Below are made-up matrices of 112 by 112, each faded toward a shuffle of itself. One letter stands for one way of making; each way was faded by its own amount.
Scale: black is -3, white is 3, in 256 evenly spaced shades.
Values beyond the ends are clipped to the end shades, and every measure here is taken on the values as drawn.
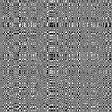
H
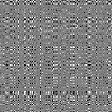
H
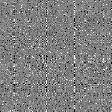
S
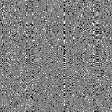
S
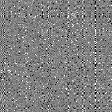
S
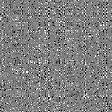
S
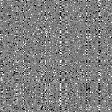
S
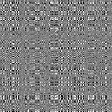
H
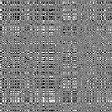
H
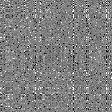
S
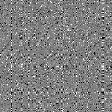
S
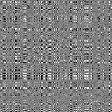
H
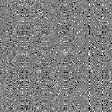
S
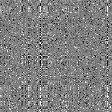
S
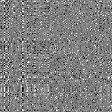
S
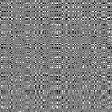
H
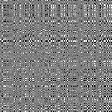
H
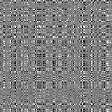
H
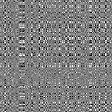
H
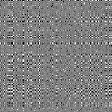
H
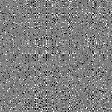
S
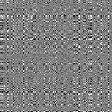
H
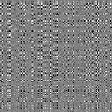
H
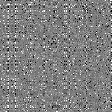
S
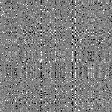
S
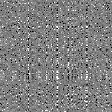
S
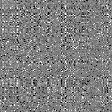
S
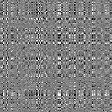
H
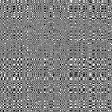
H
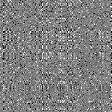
S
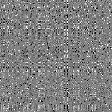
S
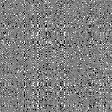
S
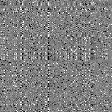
S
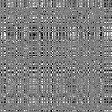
H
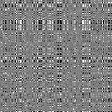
H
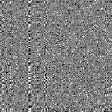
S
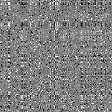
S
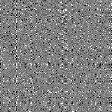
S
